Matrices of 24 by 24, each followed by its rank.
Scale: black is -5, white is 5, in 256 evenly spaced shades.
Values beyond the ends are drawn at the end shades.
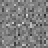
five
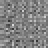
five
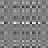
one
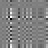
one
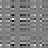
one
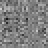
five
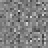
five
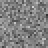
full rank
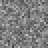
full rank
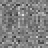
five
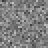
full rank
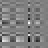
one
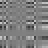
one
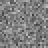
full rank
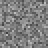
full rank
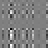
one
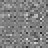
five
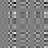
one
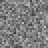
full rank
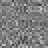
five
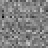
five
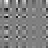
one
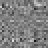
five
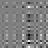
one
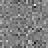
five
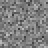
full rank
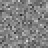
full rank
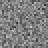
full rank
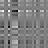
one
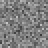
full rank
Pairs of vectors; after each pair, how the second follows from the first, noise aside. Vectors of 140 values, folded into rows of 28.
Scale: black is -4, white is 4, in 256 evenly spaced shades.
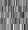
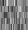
reversed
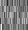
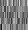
negated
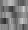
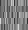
shuffled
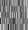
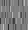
partly zeroed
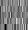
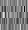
shuffled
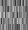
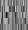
shuffled
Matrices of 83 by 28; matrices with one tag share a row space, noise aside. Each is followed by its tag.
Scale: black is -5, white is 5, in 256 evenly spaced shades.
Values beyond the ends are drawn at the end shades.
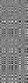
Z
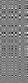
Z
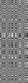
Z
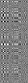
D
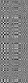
D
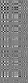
D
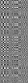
D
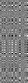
Z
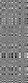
Z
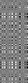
Z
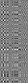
D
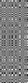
Z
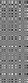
Z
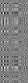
D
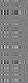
D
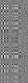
D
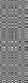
Z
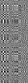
D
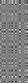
Z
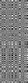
Z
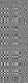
D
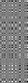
Z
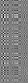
D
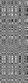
Z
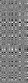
Z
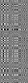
D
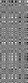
Z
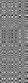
Z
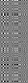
D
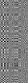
D
